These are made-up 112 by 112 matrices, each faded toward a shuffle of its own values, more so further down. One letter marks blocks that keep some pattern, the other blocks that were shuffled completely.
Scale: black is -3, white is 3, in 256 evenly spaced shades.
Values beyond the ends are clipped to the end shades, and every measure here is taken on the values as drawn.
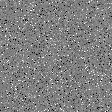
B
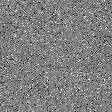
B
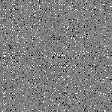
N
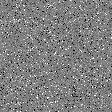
B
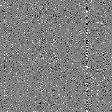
N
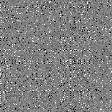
N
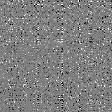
N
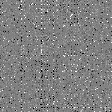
N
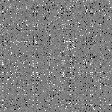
N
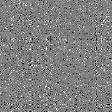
N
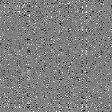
N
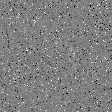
B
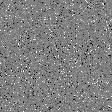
B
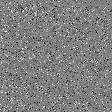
B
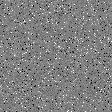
B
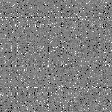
N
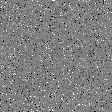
B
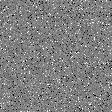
B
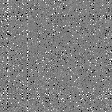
N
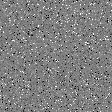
B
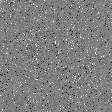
B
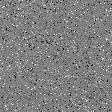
B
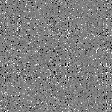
N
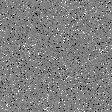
B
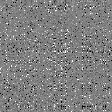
N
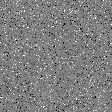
B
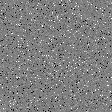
B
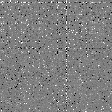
N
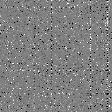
N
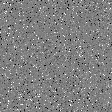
B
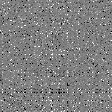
N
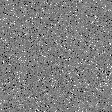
B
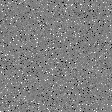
B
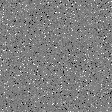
B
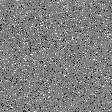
B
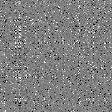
N
